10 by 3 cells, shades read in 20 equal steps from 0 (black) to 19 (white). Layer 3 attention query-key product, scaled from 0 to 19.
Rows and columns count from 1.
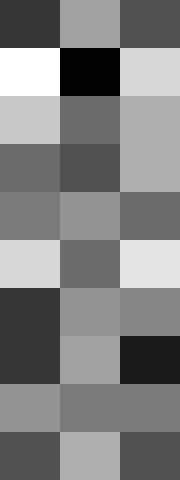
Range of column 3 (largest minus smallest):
15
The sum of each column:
96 90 100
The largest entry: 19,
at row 2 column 1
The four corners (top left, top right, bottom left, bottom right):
4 6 6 6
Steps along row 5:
up down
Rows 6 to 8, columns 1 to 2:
16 8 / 4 11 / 4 12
